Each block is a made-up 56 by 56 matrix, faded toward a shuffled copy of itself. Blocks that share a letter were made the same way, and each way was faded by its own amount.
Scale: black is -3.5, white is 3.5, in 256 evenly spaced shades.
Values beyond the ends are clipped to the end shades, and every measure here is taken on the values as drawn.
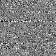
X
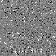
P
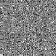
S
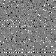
P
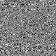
X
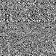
X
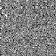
S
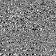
X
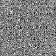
S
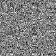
S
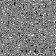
P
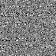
X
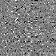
P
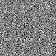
S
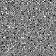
S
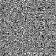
S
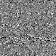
X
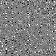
P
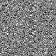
S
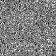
S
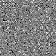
S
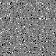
P
